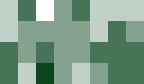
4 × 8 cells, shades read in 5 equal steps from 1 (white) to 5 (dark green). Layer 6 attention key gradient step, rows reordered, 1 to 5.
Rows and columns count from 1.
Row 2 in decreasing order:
4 3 3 3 3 3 2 2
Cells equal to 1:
1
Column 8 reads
2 3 4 4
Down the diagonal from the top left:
2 3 4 3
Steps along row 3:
down up down same up same same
